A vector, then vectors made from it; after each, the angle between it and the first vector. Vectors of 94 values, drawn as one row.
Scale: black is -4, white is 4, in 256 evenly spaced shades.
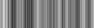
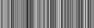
partly aligned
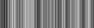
nearly opposite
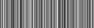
orthogonal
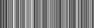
partly opposed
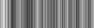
nearly parallel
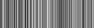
orthogonal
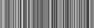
orthogonal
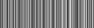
orthogonal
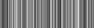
partly opposed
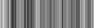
nearly parallel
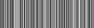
orthogonal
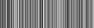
orthogonal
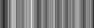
nearly opposite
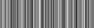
partly aligned
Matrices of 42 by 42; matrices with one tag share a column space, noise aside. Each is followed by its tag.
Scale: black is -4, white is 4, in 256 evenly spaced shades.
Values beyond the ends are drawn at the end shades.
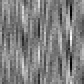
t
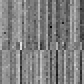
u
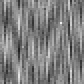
t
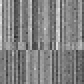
u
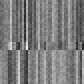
u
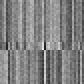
u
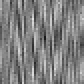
t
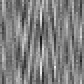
t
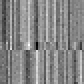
u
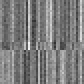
u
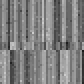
u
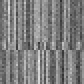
u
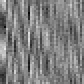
t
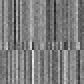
u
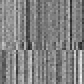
u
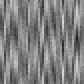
t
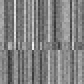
u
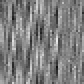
t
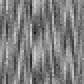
t
